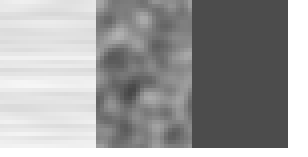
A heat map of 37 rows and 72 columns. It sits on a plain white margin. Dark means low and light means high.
The table splits into one row of 3 panels. Panel 1,1: very high, streaked across, faint in contrast. Panel 1,2: middling, blotchy. Panel 1,3: low, flat.
